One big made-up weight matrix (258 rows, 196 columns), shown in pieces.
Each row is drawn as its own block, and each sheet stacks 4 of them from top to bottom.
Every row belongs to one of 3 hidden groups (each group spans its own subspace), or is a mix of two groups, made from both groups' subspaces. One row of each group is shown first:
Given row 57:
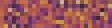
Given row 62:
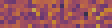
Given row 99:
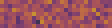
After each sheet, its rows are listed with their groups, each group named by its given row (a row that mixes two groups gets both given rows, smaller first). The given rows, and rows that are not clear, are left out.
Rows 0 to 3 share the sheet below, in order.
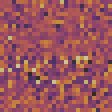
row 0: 57
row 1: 57 and 62
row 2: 62 and 99
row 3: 62
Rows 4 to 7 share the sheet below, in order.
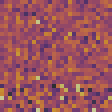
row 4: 99
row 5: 99
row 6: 99
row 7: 62
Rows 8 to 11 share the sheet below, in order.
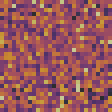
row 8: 57 and 99
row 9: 57 and 62
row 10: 62
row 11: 62
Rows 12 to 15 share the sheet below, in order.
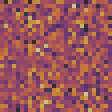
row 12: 62 and 99
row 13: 99
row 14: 99
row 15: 99
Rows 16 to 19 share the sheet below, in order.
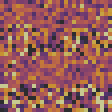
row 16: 57 and 62
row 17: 57 and 99
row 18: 57
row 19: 57
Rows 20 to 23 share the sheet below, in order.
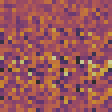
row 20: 99
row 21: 62
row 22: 62
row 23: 62
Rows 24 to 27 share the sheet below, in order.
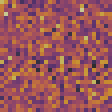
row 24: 57
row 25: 99
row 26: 62
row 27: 62
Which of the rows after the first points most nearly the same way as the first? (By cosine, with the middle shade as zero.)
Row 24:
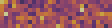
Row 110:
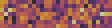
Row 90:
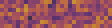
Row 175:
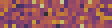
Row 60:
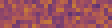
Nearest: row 110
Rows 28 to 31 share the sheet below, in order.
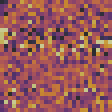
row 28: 57
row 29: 57
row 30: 57
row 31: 57
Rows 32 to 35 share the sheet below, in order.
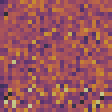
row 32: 57
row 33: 99
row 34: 57 and 62
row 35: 57
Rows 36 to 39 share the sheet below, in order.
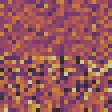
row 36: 62
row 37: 62
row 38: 62
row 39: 62 and 99
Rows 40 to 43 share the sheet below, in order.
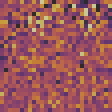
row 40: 99
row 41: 57
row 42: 57
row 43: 62 and 99
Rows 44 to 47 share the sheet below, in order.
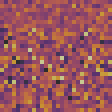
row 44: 62
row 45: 57
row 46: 57
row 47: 62 and 99
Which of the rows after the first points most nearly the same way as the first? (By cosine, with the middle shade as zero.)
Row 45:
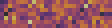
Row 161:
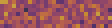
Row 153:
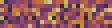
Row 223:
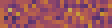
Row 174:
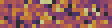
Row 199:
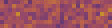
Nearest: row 199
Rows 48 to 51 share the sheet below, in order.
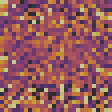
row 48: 57
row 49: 62
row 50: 57
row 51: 62
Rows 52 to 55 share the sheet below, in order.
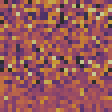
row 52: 62
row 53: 99
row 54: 62
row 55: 57
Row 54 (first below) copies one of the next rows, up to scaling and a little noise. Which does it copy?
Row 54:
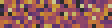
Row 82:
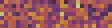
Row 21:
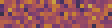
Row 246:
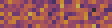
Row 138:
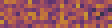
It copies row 21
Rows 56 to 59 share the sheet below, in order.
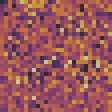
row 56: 57
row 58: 99
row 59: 99
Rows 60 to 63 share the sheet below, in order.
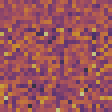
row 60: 62 and 99
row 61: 62
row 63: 57
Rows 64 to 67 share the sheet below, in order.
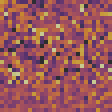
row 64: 57
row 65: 57 and 62
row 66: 57 and 62
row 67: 62
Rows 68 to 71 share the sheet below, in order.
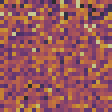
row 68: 62
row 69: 57
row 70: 62
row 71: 62 and 99
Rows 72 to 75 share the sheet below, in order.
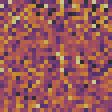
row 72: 62
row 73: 57 and 62
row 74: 62
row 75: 99
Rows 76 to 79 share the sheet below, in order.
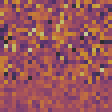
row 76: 62
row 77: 57
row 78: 57
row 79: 99
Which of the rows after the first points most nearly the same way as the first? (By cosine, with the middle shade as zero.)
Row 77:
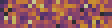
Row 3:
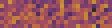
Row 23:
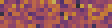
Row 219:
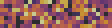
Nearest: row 3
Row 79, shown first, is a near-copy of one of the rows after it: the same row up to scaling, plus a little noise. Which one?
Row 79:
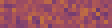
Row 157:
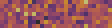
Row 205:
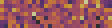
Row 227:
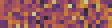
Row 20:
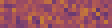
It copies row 20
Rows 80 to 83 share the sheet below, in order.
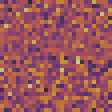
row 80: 62
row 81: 57 and 99
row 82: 62
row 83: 62
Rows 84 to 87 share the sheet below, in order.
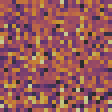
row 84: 57
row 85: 62
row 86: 57
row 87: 62
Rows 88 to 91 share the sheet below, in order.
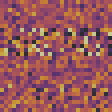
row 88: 57
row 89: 99
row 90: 62 and 99
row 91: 62
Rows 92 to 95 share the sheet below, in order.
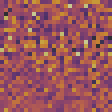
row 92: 57 and 99
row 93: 62
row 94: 62
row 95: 62
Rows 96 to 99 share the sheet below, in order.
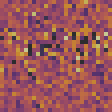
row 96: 99
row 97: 99
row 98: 57 and 62
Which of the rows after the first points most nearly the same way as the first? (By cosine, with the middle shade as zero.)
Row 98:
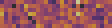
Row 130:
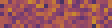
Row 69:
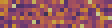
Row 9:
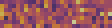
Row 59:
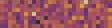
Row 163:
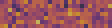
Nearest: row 9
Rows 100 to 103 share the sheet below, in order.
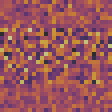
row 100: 57 and 99
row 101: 62
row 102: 62 and 99
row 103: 62
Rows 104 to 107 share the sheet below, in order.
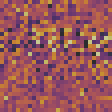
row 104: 99
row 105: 62
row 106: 62 and 99
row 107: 57
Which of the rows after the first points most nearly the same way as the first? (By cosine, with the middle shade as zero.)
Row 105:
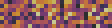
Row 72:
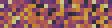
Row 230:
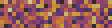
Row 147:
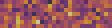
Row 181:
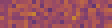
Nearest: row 230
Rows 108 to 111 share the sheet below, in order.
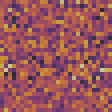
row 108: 57
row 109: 62
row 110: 57
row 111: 62
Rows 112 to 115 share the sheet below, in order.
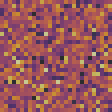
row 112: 62 and 99
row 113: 62
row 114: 57
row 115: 62 and 99
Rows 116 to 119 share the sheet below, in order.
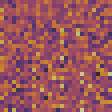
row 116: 57 and 62
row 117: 62
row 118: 57 and 99
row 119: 57
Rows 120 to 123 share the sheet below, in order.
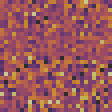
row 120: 99
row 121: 57 and 62
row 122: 57 and 62
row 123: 99
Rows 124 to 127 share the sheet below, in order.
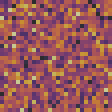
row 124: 57
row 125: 57
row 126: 57 and 99
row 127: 62 and 99
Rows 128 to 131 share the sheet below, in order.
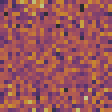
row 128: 57
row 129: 57 and 62
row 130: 62
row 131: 62
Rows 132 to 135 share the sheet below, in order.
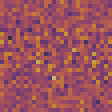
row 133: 62
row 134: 62
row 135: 57 and 99
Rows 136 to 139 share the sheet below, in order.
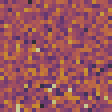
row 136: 62
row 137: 99
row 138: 62
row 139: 99
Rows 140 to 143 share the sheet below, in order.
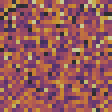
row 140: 57
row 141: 62
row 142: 62 and 99
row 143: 62
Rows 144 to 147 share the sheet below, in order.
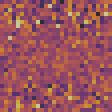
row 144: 57 and 99
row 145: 57 and 62
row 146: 57
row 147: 99
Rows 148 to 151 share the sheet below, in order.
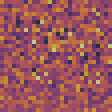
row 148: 99
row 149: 57 and 99
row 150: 99
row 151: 62
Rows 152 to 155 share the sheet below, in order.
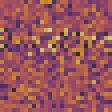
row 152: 99
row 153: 62 and 99
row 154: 62
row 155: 57
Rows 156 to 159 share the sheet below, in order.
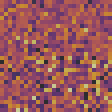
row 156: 57
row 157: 99
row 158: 62
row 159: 99
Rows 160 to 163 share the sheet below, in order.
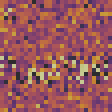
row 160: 57
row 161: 57 and 62
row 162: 99
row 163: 57 and 99
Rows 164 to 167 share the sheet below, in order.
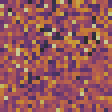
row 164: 62
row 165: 99
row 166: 99
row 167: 57
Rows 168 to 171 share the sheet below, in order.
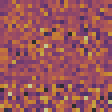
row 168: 57
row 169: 99
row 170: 57
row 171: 62
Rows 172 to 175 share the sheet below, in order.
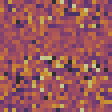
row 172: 62 and 99
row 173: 62 and 99
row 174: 99
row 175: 57
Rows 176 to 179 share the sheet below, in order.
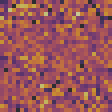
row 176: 57
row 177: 62
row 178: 57
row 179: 99
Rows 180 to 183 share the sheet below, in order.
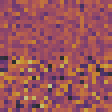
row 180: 57
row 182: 57
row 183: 99
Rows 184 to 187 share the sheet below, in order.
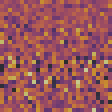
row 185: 62
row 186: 62
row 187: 57 and 62
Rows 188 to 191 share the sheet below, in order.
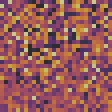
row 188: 62
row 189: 99
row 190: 62 and 99
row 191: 99
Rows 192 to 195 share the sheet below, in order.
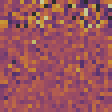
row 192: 99
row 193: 99
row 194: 57
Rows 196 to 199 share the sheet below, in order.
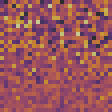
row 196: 57 and 99
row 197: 62
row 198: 62 and 99
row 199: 62
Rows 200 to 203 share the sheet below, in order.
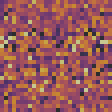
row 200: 57
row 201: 57
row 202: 62
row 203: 57
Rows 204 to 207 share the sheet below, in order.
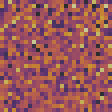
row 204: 62
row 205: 99
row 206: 62
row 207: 57
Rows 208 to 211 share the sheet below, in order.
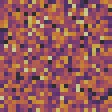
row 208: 99
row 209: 57
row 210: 99
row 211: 62
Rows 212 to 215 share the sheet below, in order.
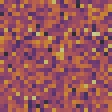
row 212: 62
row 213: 62
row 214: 62
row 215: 99
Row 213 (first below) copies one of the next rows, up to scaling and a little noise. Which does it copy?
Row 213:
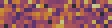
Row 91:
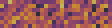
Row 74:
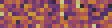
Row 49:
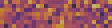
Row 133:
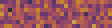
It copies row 49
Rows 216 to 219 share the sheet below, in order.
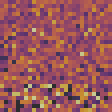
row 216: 57 and 62
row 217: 57
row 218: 57
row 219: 99
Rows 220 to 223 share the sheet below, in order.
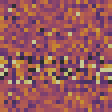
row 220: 57
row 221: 99
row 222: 57 and 62
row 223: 57
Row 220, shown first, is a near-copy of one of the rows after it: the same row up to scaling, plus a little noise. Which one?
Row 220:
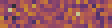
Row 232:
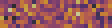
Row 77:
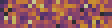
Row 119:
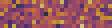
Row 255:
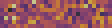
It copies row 232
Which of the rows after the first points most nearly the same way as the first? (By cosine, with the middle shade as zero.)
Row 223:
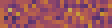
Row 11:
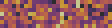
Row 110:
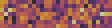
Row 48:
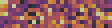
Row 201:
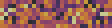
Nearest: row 201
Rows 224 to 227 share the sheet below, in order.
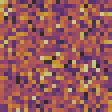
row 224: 57
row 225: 57
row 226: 99
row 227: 99
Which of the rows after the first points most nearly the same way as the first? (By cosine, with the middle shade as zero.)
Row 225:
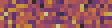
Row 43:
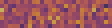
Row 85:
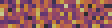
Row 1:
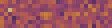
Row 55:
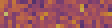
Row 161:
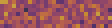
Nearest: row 55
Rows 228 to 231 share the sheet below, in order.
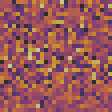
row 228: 57
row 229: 99
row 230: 62
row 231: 57 and 99
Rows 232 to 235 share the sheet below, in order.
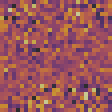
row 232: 57
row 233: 99
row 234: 57
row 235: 99
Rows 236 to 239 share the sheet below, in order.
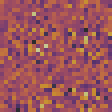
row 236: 99
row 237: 99
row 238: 62
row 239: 99
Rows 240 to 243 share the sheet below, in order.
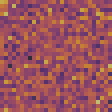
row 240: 57
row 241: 57
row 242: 62
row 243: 62 and 99
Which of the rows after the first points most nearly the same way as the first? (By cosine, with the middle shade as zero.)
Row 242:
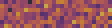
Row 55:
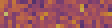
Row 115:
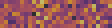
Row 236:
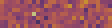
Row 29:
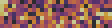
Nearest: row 236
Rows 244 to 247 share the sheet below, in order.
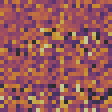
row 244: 62
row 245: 99
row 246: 62
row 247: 62
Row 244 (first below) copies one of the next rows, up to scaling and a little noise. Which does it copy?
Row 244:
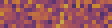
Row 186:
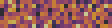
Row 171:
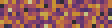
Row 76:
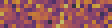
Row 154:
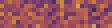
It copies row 76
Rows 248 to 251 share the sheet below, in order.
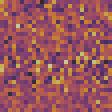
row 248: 57 and 99
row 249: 57 and 99
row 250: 62
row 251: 57 and 62
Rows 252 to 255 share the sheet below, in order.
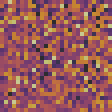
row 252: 62
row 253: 62 and 99
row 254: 99
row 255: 57
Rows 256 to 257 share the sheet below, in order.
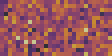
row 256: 57
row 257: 99
